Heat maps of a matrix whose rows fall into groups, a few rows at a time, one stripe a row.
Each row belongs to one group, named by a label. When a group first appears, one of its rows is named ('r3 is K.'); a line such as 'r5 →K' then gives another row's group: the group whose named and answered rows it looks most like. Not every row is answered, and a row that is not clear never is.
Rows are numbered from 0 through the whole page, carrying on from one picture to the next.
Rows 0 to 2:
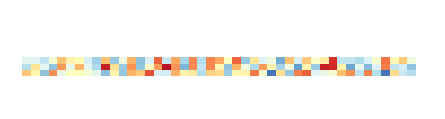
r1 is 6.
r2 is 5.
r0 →6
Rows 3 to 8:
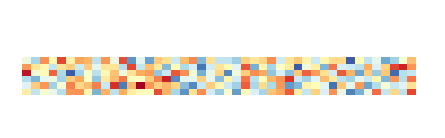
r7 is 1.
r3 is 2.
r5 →5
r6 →2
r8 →2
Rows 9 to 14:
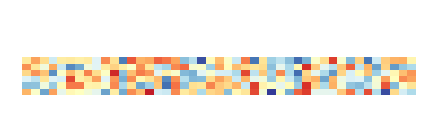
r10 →5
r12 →1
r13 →6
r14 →5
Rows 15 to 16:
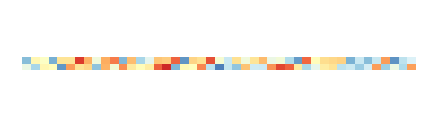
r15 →6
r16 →2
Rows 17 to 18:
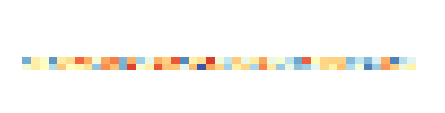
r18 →6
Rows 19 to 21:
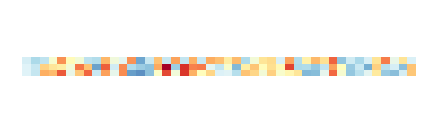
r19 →6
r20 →2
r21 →2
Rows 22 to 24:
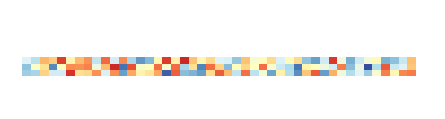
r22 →2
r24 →1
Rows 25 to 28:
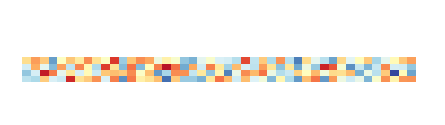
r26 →6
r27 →5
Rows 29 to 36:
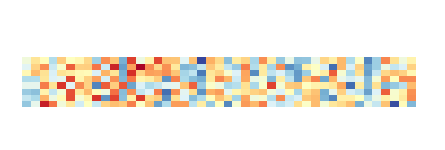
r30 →1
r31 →1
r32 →1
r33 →2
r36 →5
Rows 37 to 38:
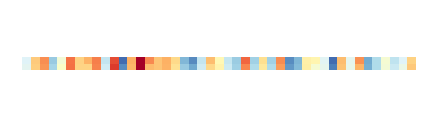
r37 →1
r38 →1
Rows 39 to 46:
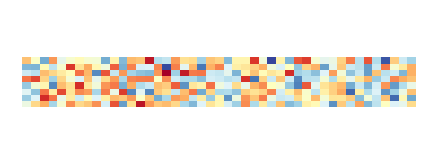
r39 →5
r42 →1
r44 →2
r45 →5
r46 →1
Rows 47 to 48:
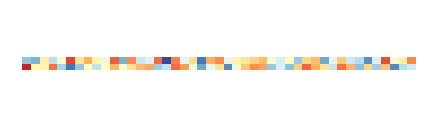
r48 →5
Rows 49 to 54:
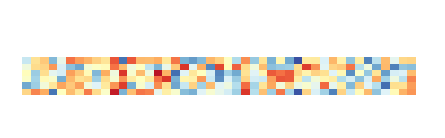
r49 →1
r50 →5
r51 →2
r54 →1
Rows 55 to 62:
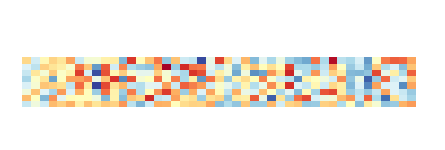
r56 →2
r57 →2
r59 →2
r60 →6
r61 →5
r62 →2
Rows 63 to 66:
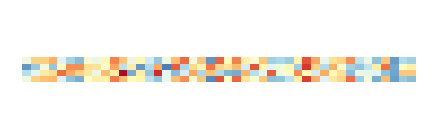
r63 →5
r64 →6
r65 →2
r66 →5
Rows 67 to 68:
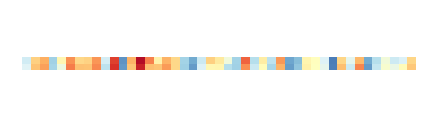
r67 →1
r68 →1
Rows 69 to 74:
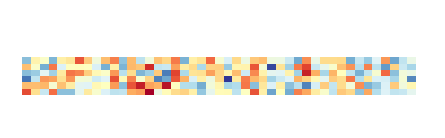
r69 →6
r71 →6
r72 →5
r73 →1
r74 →5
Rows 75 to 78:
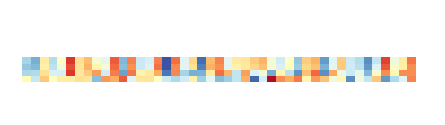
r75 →6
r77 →1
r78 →2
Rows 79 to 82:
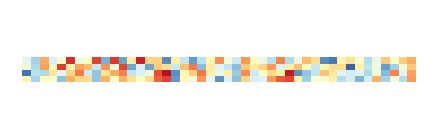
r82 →2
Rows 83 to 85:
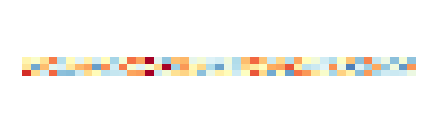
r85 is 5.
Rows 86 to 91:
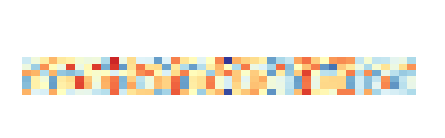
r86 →5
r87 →1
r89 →6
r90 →6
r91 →5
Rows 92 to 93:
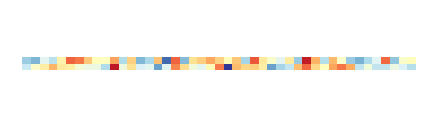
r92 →6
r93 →5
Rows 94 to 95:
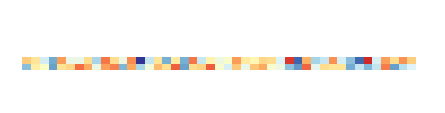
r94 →6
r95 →6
